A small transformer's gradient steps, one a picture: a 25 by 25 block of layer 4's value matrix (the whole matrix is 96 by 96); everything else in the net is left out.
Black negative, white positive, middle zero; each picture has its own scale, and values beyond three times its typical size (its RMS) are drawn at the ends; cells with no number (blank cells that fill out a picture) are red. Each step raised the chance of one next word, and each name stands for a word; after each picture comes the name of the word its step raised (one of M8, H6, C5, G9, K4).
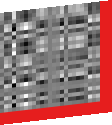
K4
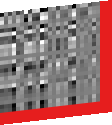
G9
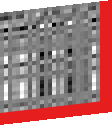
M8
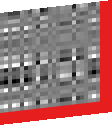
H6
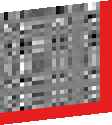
K4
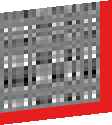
H6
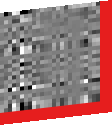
G9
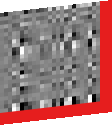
G9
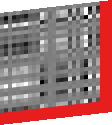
K4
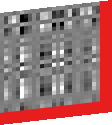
M8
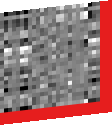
G9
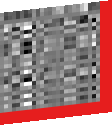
K4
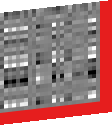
H6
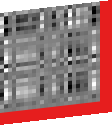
M8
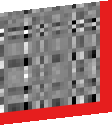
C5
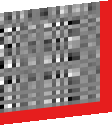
K4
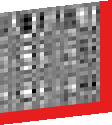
M8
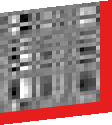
M8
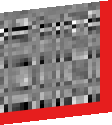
C5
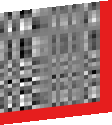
K4
